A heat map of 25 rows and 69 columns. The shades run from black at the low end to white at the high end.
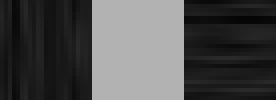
The table splits into one row of 3 panels. Panel 1,1: very low, streaked downward, faint in contrast. Panel 1,2: high, flat. Panel 1,3: very low, streaked across, faint in contrast.
